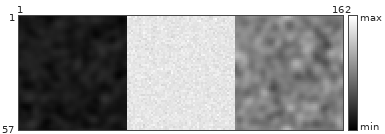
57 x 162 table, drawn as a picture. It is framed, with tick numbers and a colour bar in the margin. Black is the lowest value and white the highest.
The table splits into one row of 3 panels. Panel 1,1: very low, blotchy, faint in contrast. Panel 1,2: very high, fine-grained, faint in contrast. Panel 1,3: middling, blotchy.
